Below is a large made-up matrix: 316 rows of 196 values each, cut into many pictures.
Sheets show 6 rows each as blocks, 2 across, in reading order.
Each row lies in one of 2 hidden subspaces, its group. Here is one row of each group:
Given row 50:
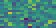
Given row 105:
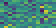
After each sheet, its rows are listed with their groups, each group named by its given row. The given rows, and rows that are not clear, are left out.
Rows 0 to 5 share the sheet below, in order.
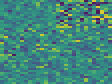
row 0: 50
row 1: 105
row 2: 105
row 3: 105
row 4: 50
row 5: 50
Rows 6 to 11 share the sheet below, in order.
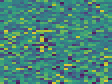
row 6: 105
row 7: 105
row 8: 105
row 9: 50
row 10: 105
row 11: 50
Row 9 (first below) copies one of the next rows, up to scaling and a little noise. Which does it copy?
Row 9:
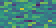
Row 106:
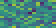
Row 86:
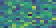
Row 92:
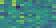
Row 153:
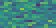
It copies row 153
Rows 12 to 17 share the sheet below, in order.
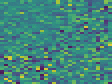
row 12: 105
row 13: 50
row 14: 50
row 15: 105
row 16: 105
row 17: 105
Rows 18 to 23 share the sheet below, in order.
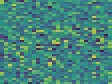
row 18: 50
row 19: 105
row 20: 105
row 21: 50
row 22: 50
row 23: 105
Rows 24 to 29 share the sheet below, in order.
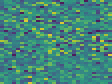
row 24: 105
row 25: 105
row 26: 50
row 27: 105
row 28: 50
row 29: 105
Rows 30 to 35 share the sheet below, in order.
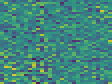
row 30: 105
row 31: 105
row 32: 105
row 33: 105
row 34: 50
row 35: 105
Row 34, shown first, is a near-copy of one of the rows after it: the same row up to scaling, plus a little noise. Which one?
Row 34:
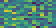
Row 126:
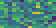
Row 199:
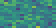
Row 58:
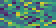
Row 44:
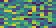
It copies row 44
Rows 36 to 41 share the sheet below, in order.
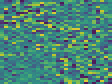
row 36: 105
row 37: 105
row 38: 105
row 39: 50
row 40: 105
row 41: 50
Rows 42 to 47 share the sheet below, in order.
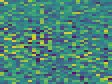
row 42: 105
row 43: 105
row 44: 50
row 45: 50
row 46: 50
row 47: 50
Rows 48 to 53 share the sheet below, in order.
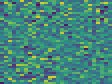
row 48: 50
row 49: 105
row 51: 50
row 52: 50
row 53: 50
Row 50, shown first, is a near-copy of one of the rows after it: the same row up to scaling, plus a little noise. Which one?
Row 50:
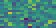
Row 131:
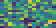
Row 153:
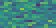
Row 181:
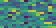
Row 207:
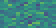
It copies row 131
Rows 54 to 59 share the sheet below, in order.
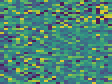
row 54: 105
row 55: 105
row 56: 50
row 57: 105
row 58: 50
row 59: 50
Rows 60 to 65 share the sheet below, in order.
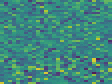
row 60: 105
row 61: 50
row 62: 50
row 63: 105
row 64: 50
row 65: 50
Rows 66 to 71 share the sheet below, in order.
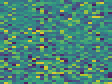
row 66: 105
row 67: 50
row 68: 105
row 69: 105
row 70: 105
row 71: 50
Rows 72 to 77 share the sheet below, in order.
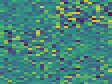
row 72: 105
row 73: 105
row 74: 50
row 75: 105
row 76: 105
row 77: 105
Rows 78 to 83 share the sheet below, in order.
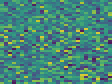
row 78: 105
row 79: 105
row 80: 105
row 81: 105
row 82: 50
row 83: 50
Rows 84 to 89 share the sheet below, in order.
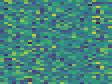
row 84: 105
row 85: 105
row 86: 50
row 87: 50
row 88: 50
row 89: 105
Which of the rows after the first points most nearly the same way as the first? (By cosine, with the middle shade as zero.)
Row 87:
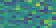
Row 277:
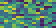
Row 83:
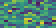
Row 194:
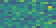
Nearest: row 194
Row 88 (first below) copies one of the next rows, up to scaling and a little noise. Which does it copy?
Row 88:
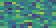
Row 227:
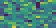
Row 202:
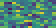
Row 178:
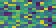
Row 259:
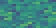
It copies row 202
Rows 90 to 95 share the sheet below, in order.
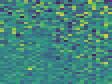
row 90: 50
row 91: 50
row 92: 50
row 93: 50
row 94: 50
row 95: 50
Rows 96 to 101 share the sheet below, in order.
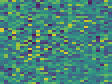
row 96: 50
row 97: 50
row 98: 50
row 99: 105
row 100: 50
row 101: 50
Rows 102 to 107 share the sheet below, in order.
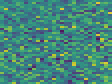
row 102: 105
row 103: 105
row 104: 105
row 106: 50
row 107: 50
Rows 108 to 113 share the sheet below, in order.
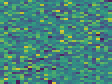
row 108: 105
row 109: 50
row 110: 50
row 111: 105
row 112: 105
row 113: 50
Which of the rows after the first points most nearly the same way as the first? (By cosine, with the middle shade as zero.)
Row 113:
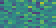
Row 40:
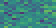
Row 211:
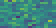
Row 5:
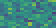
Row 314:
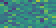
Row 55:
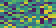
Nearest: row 5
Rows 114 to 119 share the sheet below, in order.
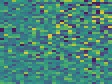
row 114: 105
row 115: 105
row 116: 50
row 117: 50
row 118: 105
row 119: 50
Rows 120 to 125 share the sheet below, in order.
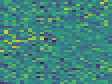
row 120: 105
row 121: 50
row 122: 105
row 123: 105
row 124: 105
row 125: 105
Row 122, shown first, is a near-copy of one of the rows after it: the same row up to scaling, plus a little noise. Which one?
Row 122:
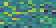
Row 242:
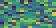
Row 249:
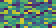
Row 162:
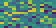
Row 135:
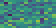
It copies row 162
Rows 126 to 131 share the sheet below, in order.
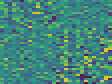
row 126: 50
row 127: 105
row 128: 50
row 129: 50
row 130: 105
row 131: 50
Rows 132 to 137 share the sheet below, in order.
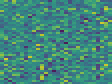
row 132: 50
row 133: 50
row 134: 105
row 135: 105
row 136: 105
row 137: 105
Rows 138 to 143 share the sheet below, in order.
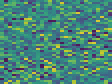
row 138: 50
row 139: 105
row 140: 105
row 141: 50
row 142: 105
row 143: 105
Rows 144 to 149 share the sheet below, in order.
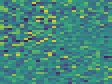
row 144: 105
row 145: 50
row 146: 105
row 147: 50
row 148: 50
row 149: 50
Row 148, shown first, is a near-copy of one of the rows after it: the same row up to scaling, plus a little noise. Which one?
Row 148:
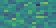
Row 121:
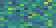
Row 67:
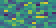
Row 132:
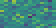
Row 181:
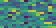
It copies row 67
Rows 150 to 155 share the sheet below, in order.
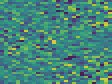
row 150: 50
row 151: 50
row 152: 105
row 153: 50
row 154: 105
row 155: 50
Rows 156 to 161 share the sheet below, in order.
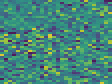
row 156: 50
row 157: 50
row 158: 50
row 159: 105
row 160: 105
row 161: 50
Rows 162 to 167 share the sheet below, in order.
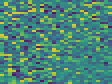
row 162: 105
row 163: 105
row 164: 105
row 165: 105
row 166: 50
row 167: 50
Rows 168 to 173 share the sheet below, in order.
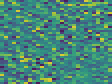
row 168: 50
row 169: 105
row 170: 105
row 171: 105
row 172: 50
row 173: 105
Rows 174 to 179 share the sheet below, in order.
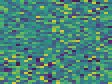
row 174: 105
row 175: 50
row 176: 50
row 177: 105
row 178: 50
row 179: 105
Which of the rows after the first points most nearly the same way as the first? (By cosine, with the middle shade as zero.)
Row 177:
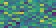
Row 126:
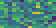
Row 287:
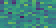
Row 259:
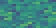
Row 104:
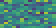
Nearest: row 287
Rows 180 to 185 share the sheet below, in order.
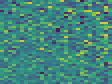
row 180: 50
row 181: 50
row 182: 105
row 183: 50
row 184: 105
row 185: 50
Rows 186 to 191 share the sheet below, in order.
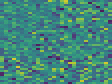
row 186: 50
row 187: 105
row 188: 105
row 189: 50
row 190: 50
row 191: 50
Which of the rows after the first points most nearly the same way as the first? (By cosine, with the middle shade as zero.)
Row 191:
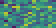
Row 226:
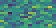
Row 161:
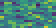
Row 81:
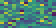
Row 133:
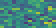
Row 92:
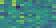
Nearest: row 226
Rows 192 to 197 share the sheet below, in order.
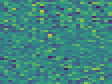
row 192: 105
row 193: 105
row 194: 50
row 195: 50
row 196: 50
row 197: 50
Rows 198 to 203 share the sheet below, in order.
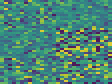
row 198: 105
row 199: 50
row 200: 50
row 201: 105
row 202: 50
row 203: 50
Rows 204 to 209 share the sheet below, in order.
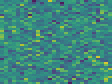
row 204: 50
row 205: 105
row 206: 50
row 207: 50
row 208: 50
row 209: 50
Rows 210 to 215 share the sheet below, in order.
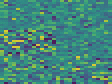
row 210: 50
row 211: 50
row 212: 105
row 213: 50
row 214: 105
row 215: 105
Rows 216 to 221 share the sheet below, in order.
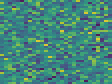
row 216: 50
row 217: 50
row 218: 50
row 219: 105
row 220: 50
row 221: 50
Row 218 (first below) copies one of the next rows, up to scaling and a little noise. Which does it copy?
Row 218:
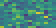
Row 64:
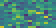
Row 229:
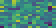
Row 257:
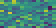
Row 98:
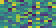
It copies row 64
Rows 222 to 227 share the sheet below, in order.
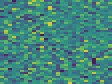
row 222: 50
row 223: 50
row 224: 105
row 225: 50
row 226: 50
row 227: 50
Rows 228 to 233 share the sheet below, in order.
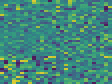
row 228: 50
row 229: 50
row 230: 105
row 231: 105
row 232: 50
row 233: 50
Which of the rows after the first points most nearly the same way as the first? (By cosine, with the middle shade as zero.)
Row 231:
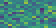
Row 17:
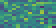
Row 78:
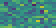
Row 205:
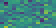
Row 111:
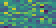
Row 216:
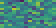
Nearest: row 205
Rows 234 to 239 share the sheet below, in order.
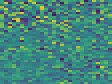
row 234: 105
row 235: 105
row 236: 105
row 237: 105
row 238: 50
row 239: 105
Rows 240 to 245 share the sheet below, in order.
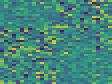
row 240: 50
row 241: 105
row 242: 105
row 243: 105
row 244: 105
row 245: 50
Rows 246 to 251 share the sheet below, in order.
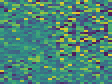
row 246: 105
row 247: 105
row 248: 50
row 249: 105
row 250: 50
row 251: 105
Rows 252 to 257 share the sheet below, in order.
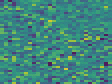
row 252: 50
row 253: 50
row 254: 50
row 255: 105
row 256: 50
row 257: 50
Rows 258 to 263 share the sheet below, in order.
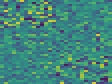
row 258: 50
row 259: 50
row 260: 50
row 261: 105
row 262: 105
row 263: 50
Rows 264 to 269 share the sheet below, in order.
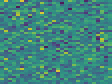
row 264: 50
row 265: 105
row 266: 105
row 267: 105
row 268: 105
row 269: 50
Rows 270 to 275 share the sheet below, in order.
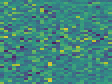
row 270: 105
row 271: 105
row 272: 105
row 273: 105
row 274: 50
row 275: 50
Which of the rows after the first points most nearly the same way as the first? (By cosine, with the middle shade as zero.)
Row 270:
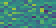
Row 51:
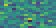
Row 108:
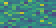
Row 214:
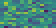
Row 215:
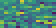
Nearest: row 108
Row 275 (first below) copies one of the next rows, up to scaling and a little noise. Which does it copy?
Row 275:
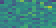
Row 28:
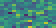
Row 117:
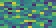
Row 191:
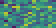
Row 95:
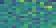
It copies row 95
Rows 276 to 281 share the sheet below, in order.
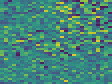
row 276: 105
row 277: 50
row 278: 105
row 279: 105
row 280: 105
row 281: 105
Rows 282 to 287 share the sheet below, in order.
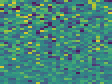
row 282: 50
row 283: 50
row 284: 50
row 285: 105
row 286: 50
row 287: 50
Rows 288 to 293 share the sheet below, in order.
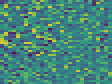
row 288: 50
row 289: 50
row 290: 50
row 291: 105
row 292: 105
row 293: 50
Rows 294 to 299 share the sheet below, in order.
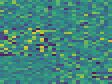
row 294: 50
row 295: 50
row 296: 105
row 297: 105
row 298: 105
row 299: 105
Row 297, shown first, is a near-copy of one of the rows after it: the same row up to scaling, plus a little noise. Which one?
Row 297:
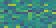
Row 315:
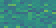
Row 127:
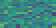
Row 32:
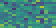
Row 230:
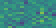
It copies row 315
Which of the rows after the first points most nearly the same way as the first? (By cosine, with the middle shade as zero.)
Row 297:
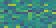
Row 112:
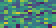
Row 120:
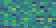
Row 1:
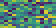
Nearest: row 1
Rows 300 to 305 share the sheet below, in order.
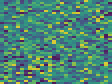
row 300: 105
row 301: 105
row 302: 105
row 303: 50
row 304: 50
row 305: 50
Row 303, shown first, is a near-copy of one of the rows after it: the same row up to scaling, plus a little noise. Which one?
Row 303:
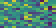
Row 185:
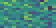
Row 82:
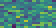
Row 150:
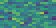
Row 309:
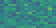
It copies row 185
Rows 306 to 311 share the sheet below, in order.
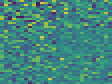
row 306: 50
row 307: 50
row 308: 105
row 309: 50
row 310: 50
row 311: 50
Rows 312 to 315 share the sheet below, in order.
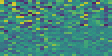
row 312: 50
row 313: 50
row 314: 105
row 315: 105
